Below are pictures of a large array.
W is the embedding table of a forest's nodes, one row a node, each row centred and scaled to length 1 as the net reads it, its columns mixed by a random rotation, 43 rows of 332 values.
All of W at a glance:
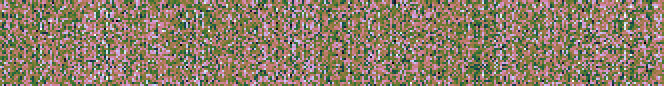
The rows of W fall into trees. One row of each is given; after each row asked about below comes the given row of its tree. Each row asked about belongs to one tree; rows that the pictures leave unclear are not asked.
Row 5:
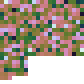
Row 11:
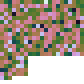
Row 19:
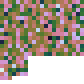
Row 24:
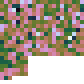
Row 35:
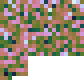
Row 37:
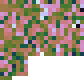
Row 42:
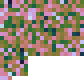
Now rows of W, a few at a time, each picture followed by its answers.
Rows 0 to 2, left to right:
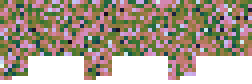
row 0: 35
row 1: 35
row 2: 19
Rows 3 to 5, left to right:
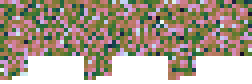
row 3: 19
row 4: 37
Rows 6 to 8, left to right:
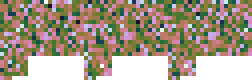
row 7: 11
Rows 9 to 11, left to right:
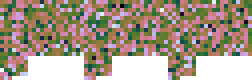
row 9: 19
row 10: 42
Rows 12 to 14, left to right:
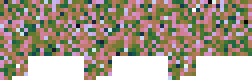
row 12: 11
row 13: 11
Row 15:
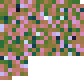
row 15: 24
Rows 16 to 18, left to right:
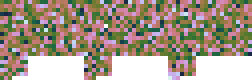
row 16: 19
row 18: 42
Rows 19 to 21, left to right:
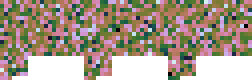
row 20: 35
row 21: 37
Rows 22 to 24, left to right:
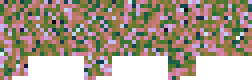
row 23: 11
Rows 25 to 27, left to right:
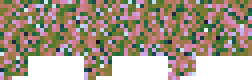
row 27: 19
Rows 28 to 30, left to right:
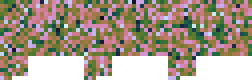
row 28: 11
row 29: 11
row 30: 42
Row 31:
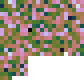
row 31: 35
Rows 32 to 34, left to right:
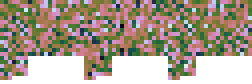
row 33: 5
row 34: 11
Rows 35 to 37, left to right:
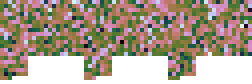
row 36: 35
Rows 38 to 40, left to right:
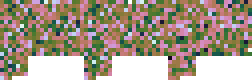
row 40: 5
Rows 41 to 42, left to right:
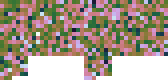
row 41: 24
